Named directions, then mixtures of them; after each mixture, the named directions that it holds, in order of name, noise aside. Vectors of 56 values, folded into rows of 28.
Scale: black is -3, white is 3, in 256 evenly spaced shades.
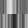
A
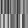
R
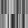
A, R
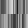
A, R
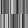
A, R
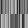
A, R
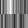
A, R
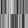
A, R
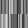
A, R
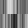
A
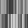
A, R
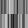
A, R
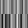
R
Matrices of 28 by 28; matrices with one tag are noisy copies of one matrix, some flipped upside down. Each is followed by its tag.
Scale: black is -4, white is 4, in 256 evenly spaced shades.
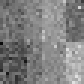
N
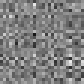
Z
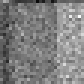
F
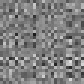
Z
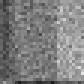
F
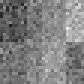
N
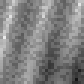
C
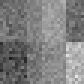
N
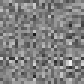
Z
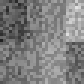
N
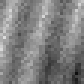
C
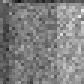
F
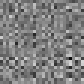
Z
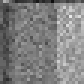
F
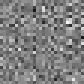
Z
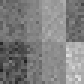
N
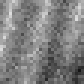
C
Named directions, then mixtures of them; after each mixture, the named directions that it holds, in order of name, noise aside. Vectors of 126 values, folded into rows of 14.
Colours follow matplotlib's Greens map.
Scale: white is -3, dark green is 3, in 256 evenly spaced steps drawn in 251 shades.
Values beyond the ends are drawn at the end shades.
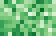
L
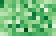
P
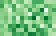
L, P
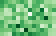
L, P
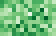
L, P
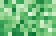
L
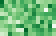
L, P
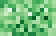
L, P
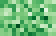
L, P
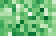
L, P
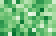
L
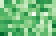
L, P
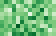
L, P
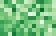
L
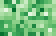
L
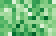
L, P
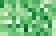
P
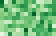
L, P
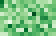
P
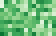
L, P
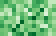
L, P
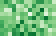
L, P
